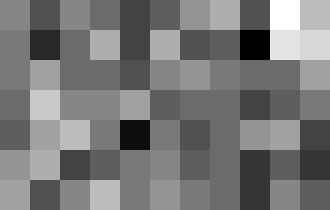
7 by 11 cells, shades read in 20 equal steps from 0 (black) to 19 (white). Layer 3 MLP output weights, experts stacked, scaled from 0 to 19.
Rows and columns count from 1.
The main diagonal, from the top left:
10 3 8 10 1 10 9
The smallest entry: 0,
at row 2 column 9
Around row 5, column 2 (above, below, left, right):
15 13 7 14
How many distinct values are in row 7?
9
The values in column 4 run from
7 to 14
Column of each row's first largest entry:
10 10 2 2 3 2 4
